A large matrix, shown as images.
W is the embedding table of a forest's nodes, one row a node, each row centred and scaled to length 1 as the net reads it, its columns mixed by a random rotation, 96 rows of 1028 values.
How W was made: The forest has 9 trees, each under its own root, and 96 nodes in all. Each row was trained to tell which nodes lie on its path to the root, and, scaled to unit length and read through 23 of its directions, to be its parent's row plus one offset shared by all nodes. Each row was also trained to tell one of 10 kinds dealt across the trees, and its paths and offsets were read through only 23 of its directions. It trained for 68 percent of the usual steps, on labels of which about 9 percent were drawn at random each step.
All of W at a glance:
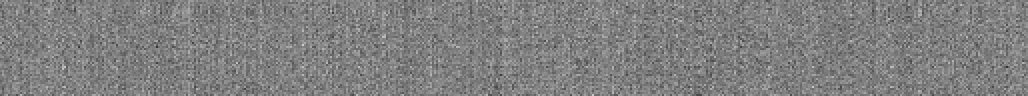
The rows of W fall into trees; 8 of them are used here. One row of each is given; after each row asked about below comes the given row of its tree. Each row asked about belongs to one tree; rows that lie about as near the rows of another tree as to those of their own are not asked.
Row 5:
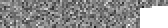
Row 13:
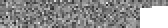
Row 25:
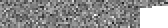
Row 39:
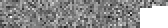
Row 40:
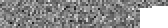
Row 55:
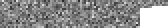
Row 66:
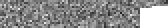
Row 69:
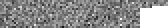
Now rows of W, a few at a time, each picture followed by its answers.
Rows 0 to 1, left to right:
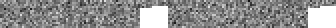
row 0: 5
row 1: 66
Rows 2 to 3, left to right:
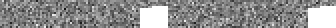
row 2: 55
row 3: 39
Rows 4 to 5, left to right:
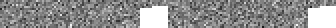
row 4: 5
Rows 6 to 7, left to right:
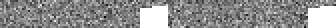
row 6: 66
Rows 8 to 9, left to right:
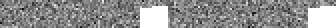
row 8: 13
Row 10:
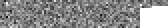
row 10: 13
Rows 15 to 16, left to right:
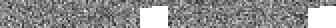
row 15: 40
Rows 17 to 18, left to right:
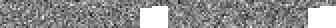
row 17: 69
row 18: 66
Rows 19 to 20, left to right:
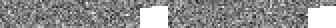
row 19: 5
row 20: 13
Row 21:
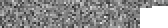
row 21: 40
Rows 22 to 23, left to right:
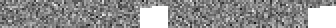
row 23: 40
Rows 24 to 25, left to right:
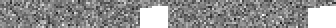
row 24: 25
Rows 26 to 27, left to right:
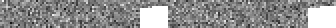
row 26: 55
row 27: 39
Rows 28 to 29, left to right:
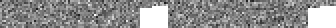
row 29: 39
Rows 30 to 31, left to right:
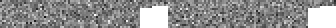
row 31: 40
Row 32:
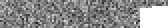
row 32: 40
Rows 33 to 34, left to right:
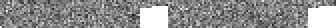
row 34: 5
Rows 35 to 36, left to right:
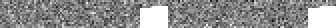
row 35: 5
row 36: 13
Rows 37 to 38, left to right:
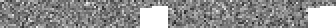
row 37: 69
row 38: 25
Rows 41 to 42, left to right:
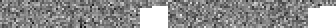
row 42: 69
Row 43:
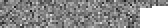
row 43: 69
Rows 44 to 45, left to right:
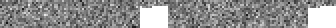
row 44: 66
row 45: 66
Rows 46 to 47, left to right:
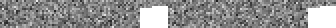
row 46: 5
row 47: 25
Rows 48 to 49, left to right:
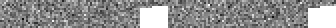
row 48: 40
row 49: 66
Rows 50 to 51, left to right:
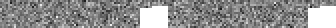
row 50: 66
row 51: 13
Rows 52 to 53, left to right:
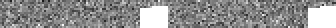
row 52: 13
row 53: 66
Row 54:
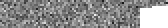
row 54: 25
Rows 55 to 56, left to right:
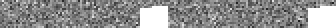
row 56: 66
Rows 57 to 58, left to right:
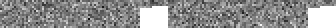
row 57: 69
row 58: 13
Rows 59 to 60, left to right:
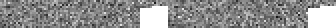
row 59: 5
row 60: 39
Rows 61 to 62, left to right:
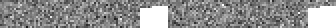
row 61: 13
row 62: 39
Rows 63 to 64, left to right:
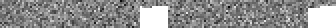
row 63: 69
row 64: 25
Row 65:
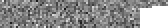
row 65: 55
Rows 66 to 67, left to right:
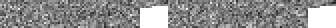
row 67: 66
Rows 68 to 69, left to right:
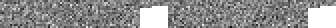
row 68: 39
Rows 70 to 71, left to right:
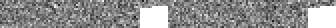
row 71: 39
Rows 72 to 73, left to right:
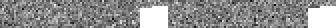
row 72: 39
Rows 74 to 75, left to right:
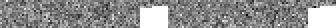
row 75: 66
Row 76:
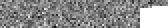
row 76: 25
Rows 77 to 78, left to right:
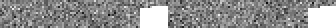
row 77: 5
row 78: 69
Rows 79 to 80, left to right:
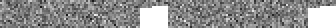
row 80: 40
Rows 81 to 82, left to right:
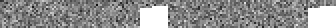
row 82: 5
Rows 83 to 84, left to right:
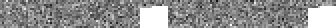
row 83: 13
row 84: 13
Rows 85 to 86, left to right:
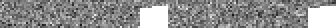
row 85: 39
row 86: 66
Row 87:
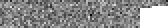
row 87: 13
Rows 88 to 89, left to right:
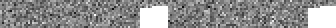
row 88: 13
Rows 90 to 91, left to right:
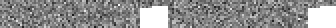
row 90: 40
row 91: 13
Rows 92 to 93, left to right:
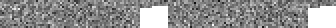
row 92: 39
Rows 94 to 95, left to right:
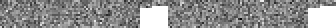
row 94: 66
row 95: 25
